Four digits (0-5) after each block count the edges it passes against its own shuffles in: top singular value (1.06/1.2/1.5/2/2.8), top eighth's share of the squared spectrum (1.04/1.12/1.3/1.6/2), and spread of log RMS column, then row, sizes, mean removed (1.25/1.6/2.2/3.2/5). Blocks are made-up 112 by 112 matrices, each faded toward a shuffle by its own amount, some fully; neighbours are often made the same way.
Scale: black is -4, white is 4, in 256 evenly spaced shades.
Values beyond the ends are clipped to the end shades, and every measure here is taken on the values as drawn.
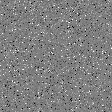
0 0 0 0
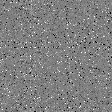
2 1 1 1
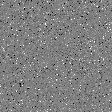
0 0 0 0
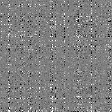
2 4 4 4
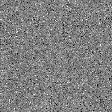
3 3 1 1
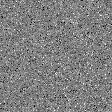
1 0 0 0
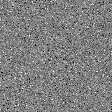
1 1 0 0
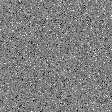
0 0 0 0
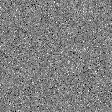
2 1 0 0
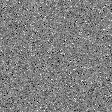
0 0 0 0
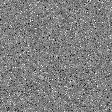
1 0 0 0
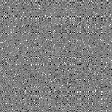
5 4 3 3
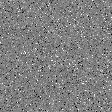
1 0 0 0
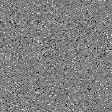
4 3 2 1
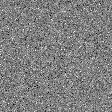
0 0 0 0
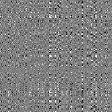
5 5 4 3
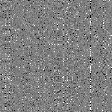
4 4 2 1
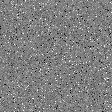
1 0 0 0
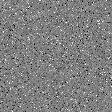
2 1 0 0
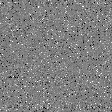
3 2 0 1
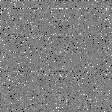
4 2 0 1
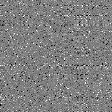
4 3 1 2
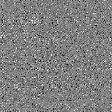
4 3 2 3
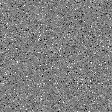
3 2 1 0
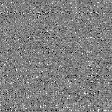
4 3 1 3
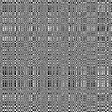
5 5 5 4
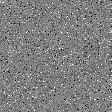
3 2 0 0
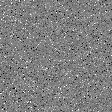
1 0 0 0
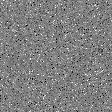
0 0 0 0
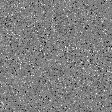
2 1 0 0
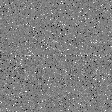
3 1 0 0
